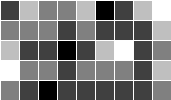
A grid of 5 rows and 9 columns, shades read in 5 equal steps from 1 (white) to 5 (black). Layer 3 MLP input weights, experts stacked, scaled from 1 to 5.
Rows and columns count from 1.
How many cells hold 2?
7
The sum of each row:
26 30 29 26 35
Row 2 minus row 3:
1 -1 -1 -1 -1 2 3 0 -1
